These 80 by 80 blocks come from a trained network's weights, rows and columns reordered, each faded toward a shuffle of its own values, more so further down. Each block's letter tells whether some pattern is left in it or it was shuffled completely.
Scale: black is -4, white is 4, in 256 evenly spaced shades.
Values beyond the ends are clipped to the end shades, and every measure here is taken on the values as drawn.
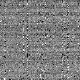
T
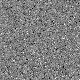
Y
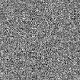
T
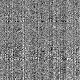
T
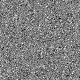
Y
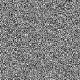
T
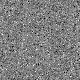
Y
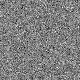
Y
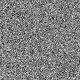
Y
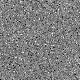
Y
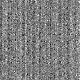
T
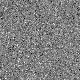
Y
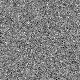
Y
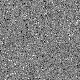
Y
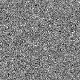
T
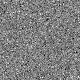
Y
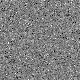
Y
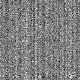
T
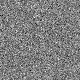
Y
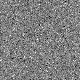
Y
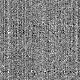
T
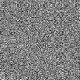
T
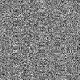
T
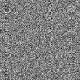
T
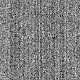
T
